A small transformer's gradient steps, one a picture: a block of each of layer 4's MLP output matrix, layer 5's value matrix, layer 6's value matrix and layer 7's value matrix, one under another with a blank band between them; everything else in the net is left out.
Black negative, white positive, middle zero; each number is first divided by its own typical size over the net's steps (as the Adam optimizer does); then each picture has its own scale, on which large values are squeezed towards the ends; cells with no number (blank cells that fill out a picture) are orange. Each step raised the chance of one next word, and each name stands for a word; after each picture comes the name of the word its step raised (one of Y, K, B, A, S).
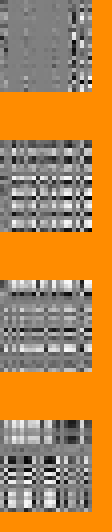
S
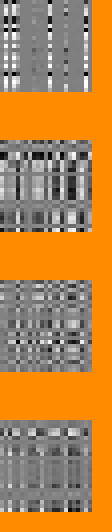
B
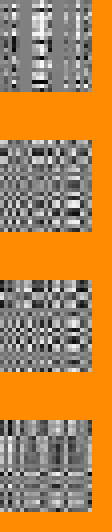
S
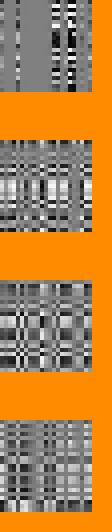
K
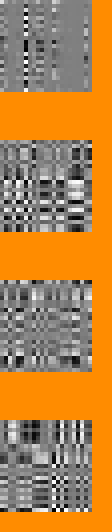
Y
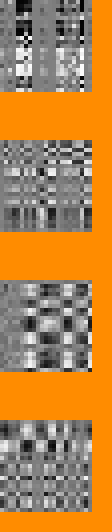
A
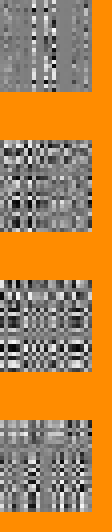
S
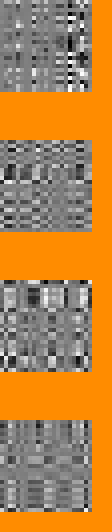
Y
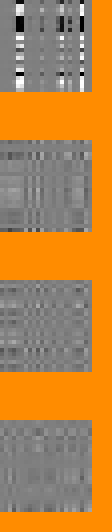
B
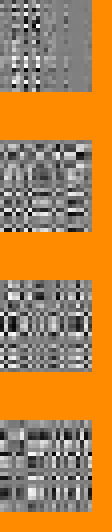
K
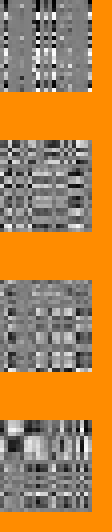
A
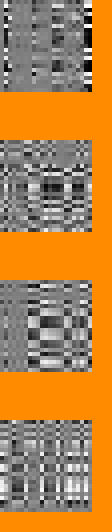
K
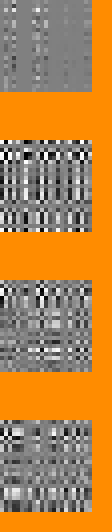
B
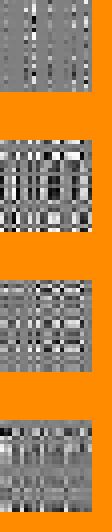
B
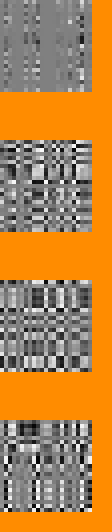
Y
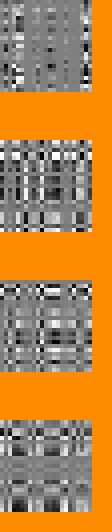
B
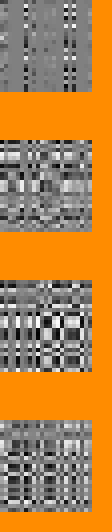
K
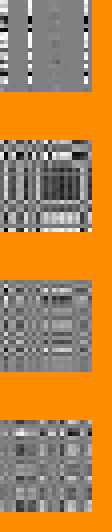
B
